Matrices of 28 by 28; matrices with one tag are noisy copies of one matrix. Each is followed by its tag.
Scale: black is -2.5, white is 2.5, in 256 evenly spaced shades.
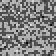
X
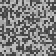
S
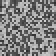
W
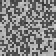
W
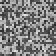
S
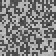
W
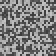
S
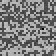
X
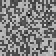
W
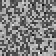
W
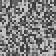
W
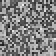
W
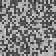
W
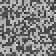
S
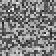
X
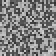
W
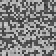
X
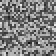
X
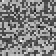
X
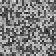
S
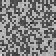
W
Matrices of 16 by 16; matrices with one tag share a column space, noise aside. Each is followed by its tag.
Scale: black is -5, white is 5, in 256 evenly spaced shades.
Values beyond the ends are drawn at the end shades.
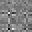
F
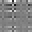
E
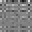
E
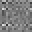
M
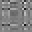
M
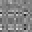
F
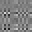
F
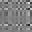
M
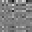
E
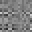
F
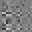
F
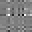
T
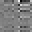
E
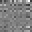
E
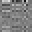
E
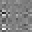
F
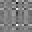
M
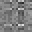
M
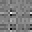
F
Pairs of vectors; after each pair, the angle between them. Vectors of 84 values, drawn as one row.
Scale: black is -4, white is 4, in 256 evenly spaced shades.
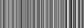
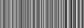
nearly parallel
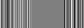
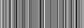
partly opposed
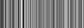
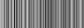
partly opposed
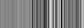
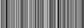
partly opposed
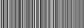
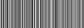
nearly parallel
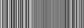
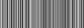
nearly parallel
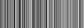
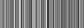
nearly opposite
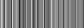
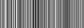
partly aligned
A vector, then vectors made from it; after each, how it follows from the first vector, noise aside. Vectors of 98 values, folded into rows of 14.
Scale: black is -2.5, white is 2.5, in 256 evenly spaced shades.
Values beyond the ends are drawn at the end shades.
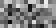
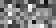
negated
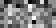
negated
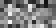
negated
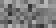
shrunk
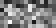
negated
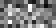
negated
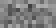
shrunk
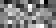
negated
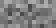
shrunk
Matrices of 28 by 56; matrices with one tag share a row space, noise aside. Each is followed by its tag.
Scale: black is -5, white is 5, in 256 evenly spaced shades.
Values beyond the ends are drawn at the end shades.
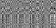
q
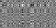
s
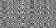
s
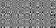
q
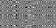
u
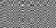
s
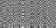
s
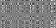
q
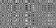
u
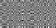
s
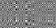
u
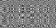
s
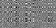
u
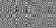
u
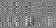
u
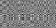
s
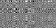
u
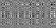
q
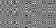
u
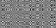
q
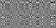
q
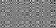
q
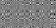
q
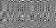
s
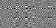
u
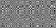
q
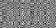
s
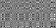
q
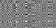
u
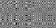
u
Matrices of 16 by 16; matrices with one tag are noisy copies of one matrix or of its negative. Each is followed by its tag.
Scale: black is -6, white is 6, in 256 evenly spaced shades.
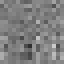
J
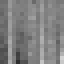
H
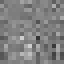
J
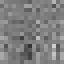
J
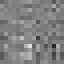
J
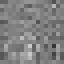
J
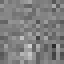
J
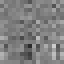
J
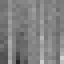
H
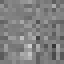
J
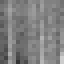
H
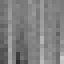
H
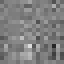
J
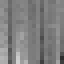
H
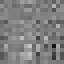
J
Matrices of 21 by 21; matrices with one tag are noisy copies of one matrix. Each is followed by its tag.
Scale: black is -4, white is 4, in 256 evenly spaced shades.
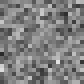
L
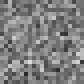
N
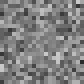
L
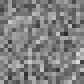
N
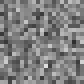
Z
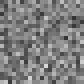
Z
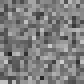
Z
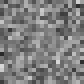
L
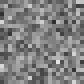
L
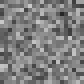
L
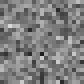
L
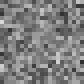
L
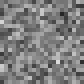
L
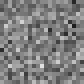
N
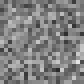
N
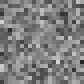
L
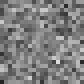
L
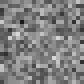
L
